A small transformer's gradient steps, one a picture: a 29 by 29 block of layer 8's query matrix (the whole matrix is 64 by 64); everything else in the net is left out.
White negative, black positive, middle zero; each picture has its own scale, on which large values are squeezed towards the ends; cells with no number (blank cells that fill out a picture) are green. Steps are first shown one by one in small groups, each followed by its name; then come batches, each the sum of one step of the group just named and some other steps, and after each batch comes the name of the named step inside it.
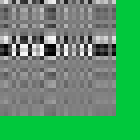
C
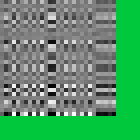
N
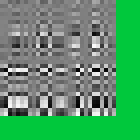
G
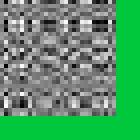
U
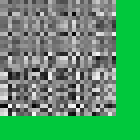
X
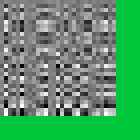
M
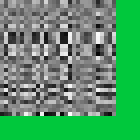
N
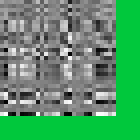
U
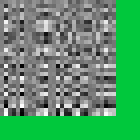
M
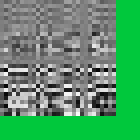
G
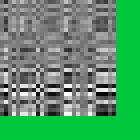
U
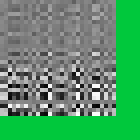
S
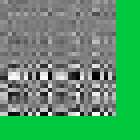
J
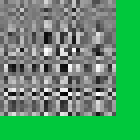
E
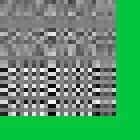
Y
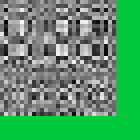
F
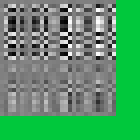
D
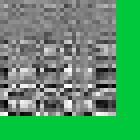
E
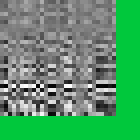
Y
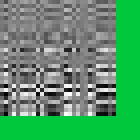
E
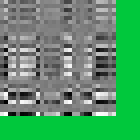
J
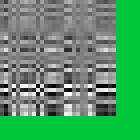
E
